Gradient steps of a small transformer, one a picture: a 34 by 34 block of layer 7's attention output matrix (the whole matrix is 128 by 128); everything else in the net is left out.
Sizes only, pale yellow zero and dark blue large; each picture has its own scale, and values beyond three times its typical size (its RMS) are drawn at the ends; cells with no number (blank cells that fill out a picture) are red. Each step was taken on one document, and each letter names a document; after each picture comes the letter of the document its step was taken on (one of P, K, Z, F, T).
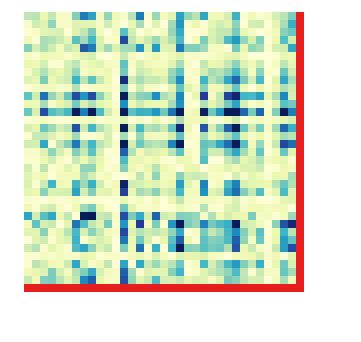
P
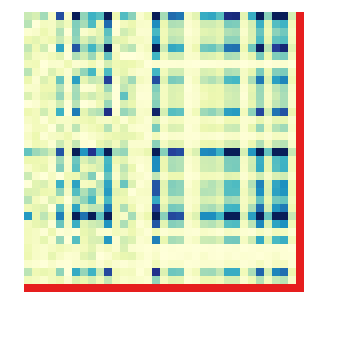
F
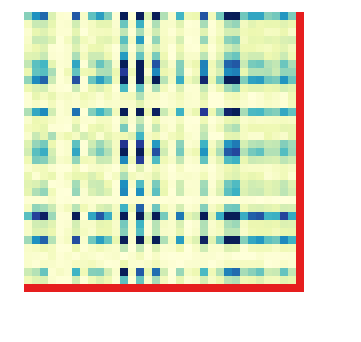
P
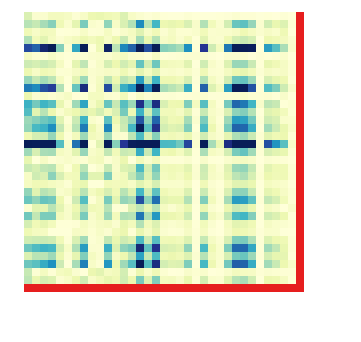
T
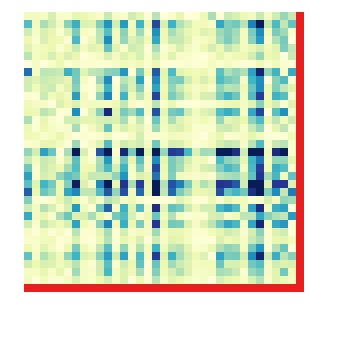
F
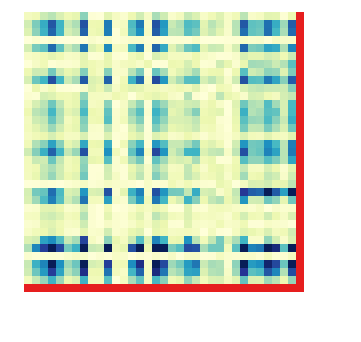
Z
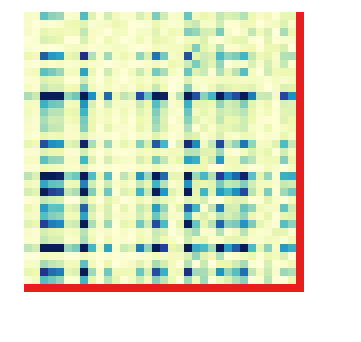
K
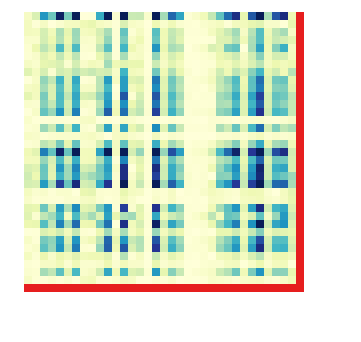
F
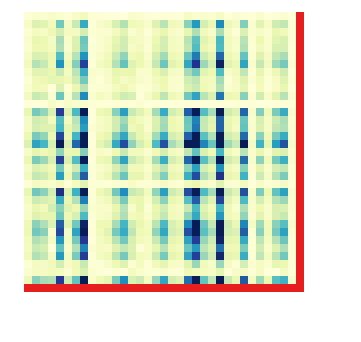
K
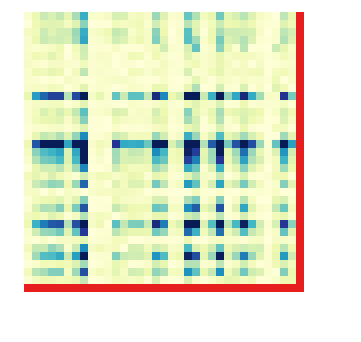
K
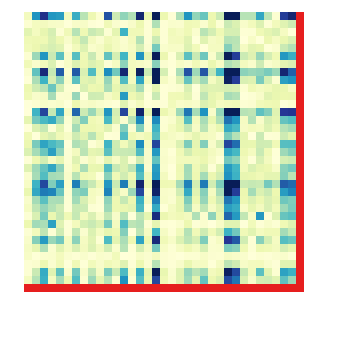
P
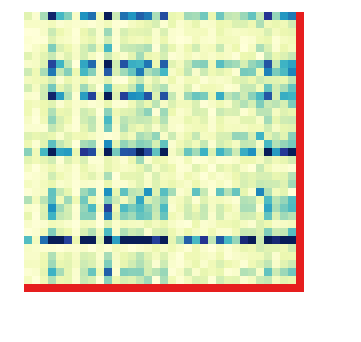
Z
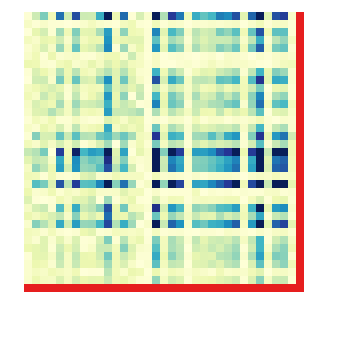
F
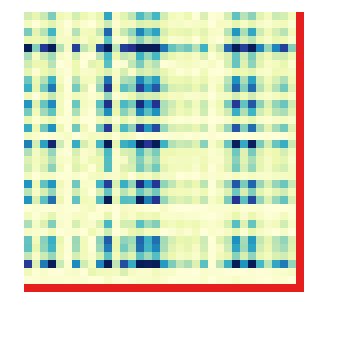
T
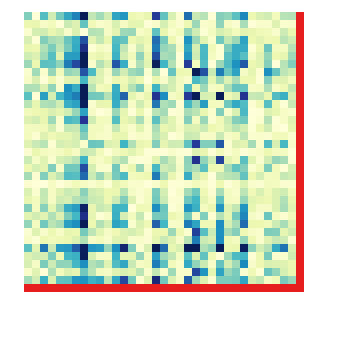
K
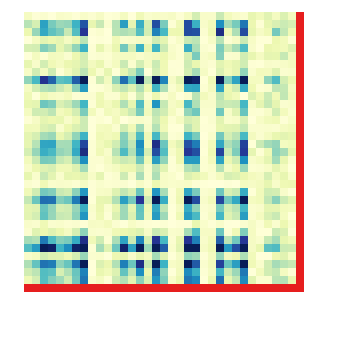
Z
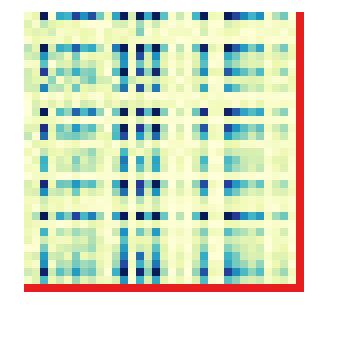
P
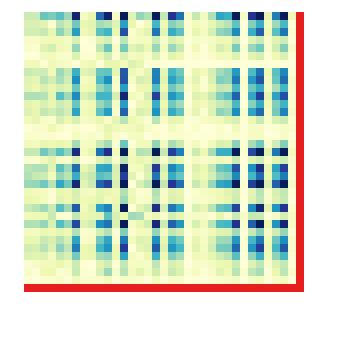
F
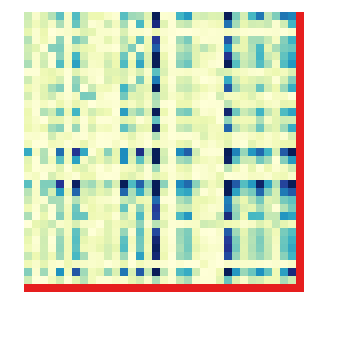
P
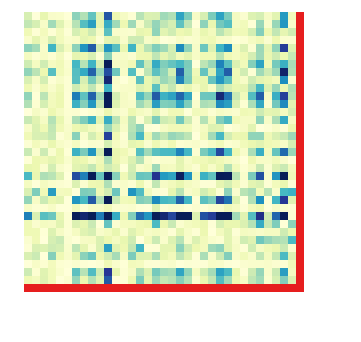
F
